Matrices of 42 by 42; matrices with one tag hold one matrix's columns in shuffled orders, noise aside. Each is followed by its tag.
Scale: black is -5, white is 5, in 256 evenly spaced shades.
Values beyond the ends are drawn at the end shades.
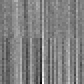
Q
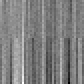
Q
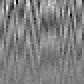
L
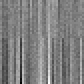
Q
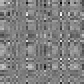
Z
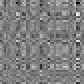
Z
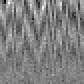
L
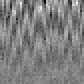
L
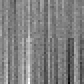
Q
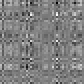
Z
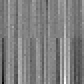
Q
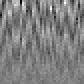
L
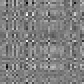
Z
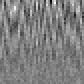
L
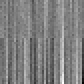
Q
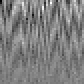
L
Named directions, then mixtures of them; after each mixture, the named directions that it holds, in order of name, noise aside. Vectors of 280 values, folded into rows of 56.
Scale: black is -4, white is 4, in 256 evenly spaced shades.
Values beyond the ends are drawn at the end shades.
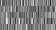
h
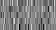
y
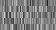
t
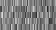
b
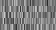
t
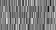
h, y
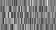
t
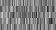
b, h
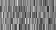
b, y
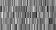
b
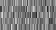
b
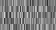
t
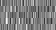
h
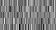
t, y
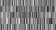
b, h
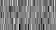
y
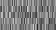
b, t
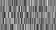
t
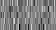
y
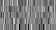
y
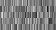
b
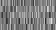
b, h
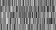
b, h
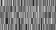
h, y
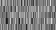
h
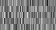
t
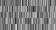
b, h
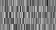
t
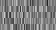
t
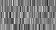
t, y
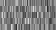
b, t
